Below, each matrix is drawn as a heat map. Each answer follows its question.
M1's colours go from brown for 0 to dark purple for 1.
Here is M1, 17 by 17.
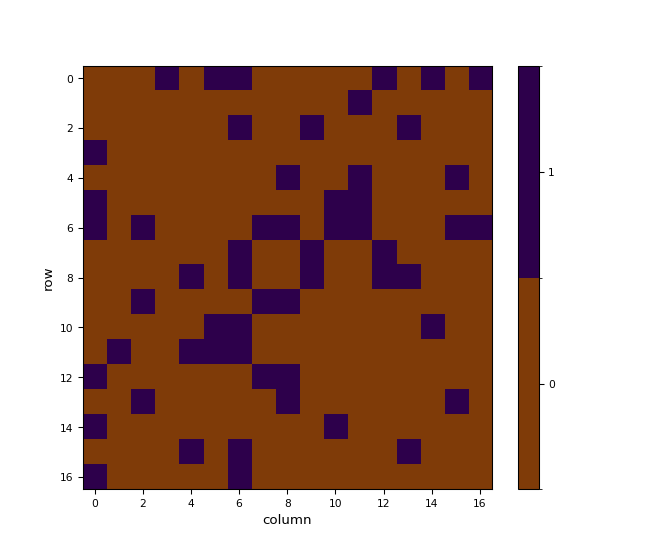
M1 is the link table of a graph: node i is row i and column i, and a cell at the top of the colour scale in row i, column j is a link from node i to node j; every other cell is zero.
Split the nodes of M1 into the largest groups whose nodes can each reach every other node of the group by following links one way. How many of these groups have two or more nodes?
1
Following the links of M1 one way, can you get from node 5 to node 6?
yes
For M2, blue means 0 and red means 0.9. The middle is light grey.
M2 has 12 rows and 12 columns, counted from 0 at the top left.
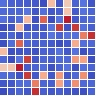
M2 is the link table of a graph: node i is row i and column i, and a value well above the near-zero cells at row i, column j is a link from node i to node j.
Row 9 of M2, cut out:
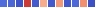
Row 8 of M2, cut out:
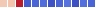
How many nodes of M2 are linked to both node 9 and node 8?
0
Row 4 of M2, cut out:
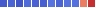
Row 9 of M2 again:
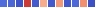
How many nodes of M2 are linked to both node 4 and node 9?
1
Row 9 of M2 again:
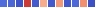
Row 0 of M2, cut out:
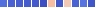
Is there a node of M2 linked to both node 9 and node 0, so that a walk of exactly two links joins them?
no
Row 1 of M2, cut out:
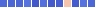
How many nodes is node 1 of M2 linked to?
1
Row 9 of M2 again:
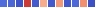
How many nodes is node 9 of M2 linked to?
4
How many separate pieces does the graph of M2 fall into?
1
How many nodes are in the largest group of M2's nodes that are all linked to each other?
3
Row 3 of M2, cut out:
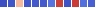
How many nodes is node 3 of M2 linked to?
3
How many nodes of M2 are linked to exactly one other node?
3
